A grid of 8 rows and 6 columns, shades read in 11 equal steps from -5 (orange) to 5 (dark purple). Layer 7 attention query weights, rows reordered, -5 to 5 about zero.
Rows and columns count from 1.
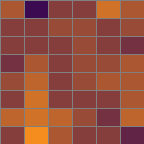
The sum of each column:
3 -7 2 3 2 -1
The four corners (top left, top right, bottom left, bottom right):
-1 -1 1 3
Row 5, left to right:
0 -2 1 0 -1 -1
